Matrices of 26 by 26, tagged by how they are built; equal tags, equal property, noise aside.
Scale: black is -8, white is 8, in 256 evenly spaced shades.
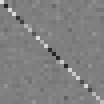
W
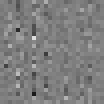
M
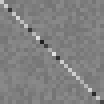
W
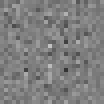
M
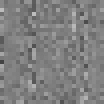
M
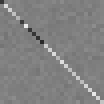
W
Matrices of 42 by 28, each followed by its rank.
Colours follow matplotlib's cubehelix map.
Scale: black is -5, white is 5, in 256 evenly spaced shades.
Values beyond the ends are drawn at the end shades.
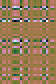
one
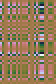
one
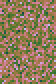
full rank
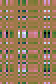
one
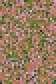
full rank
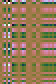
one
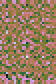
five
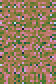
five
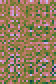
five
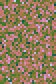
full rank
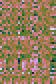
five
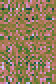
five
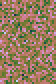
full rank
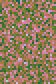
full rank
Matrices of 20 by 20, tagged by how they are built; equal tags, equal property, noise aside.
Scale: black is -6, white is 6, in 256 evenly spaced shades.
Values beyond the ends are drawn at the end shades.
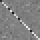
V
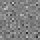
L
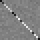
V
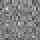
L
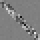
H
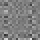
L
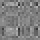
L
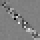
H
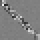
H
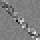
H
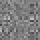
L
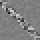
H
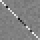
V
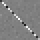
V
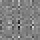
L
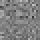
L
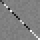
V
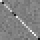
V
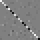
V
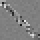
H
